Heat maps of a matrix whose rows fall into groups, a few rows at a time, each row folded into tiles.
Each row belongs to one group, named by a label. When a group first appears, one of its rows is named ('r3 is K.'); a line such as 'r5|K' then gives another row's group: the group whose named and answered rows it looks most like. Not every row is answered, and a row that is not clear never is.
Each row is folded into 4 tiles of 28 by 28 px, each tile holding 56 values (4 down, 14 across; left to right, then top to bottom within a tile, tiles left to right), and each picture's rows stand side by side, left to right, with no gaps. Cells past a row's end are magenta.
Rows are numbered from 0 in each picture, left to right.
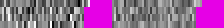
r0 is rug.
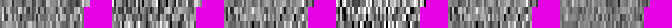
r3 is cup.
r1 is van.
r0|rug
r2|cup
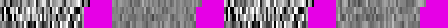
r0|cup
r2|cup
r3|rug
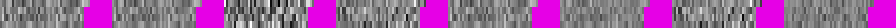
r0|rug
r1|rug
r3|cup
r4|rug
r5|rug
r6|cup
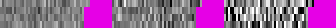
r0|van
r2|cup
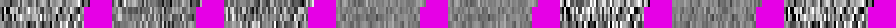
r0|cup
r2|rug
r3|rug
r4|rug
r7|cup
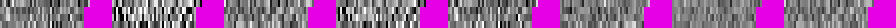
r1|cup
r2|van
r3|cup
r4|rug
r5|van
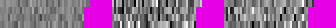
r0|rug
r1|van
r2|cup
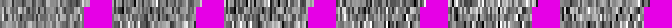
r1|van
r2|van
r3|rug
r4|cup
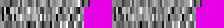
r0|cup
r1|cup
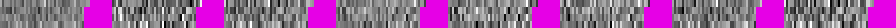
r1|rug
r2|van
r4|cup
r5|cup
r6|van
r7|van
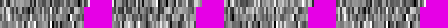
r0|rug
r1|van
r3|rug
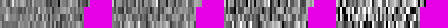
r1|van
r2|van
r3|cup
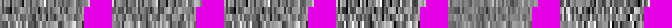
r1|van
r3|van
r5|rug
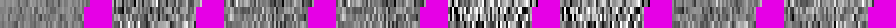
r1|van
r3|rug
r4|cup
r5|cup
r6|van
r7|cup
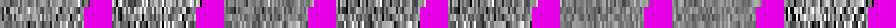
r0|cup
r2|van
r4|van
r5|van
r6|rug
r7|cup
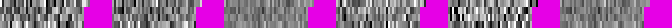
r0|van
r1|van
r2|van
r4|cup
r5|van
